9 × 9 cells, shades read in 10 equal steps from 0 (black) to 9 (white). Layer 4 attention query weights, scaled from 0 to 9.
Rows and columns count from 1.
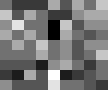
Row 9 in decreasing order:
8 5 4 4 3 3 3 3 2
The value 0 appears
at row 3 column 5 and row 4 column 5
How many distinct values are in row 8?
6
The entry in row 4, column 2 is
4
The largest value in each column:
7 8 6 7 9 7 6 6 7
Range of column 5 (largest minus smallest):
9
